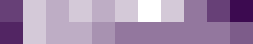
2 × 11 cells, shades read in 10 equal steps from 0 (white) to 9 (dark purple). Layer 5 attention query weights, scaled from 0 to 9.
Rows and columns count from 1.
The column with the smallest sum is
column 2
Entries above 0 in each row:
10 11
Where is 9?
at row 1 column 11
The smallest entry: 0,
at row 1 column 7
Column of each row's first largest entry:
11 1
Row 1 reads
7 2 3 2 3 2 0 2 5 7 9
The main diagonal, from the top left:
7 2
